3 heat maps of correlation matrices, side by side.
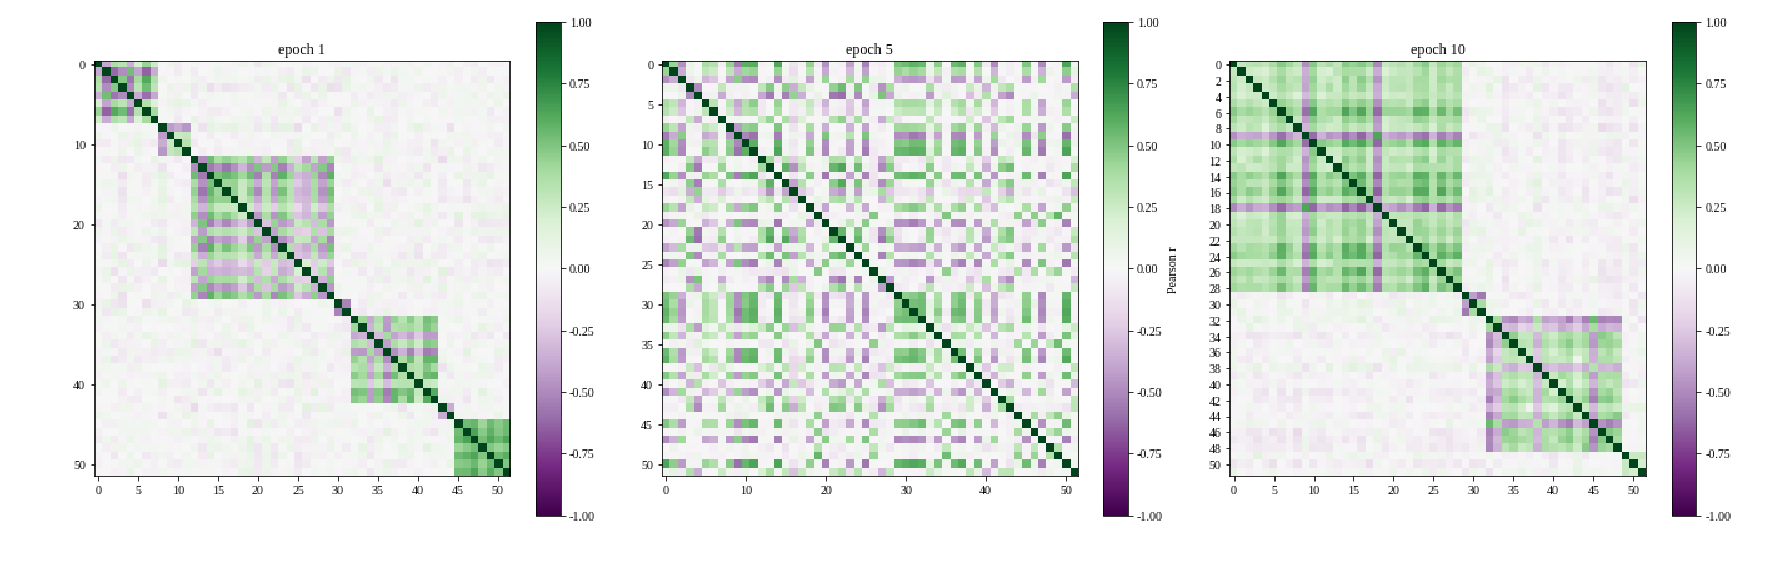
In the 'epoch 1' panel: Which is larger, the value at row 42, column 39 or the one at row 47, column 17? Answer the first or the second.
the first
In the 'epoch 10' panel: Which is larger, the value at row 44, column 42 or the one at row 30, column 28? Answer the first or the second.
the first
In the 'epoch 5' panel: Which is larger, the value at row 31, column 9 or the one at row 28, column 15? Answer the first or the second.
the second
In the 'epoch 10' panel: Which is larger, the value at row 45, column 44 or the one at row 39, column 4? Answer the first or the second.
the second
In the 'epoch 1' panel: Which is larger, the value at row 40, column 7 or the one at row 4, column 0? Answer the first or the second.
the first
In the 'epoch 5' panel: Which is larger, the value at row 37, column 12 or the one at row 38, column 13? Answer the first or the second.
the second
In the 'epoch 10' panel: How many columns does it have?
52
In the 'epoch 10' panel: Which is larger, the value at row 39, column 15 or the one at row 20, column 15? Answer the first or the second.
the second
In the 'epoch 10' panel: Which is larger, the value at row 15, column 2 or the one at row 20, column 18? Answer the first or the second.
the first
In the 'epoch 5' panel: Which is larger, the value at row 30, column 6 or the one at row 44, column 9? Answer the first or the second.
the first
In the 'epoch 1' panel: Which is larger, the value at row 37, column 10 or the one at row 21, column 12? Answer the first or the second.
the second
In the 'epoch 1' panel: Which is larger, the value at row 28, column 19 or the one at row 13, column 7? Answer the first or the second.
the second
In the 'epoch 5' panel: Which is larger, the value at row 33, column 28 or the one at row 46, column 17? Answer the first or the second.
the first
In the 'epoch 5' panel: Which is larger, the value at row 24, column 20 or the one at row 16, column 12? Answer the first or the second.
the first
